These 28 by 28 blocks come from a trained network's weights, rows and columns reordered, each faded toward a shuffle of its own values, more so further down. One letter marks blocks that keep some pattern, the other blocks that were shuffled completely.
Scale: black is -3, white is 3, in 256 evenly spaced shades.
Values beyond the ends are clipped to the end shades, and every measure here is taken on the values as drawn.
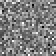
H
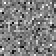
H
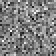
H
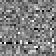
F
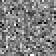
H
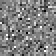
H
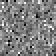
H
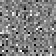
F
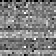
F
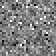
H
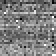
F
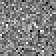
H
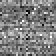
F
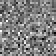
F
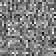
F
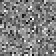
H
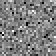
H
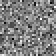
H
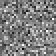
H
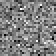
H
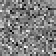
H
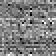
F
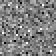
H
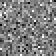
H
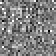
F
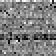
F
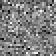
H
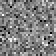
H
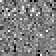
F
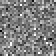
H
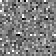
H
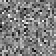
H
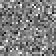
F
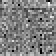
F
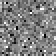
H
